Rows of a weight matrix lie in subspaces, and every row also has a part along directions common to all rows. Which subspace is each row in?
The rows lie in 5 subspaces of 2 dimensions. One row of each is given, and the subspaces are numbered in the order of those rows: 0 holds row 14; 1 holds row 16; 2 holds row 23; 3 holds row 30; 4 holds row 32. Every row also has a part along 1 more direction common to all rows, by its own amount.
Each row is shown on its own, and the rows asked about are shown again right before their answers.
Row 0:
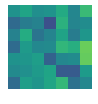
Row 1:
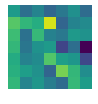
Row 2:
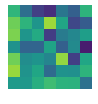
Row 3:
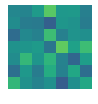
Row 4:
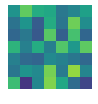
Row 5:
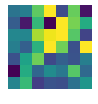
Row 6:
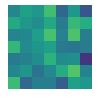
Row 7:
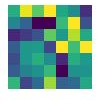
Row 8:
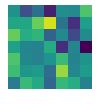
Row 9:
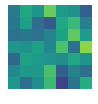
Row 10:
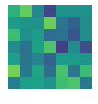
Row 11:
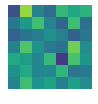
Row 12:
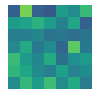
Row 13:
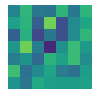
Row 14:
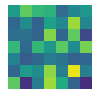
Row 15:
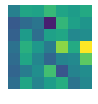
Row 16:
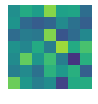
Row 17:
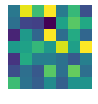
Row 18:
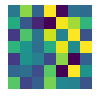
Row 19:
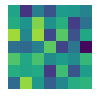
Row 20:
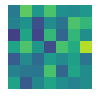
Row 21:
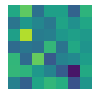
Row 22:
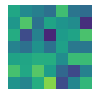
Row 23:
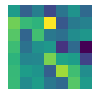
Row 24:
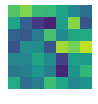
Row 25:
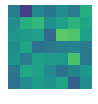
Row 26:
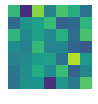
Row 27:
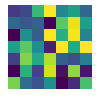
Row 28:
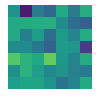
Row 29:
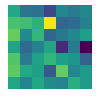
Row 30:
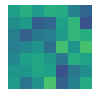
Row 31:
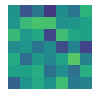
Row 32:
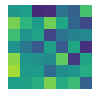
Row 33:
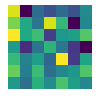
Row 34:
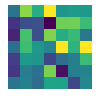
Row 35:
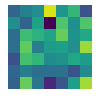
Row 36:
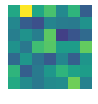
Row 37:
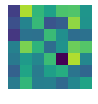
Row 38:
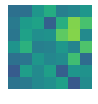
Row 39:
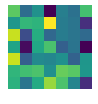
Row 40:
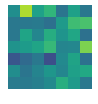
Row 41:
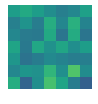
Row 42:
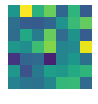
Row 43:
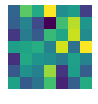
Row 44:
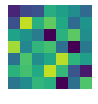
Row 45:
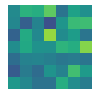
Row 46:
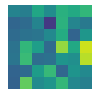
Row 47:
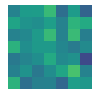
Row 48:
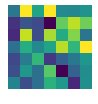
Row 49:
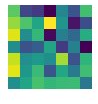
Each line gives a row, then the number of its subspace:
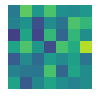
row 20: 0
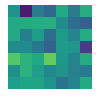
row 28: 1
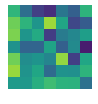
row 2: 4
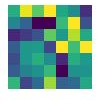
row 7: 3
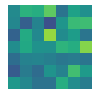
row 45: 3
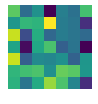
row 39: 0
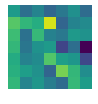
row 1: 2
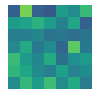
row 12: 4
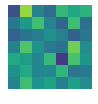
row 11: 4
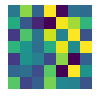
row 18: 4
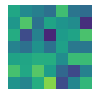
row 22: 3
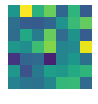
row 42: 1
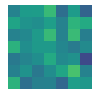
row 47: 2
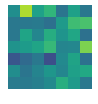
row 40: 1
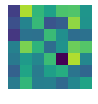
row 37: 4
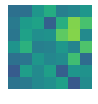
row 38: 1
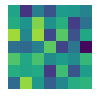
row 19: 0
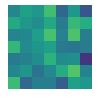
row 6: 2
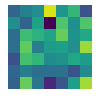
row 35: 0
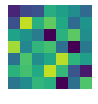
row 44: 3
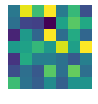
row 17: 1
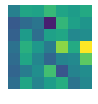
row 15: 2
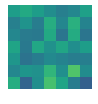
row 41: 0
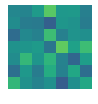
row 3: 1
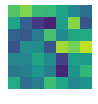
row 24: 3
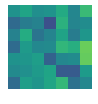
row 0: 2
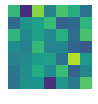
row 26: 4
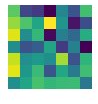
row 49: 4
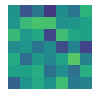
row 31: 1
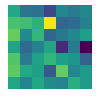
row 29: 2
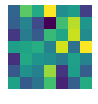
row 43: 3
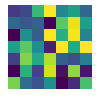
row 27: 1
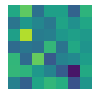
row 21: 2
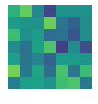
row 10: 1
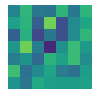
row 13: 0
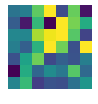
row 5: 0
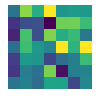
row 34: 2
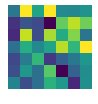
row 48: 2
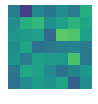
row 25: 1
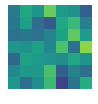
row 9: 3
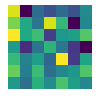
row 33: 4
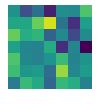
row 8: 3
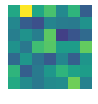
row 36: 1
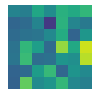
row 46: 2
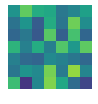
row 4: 0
